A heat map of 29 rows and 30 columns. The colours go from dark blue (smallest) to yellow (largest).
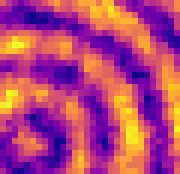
Rings spread out from the bottom left. Neither half mirrors the other. There is no overall slope. The ninth with the lowest average is the bottom left. The ninth with the highest average is the bottom right.
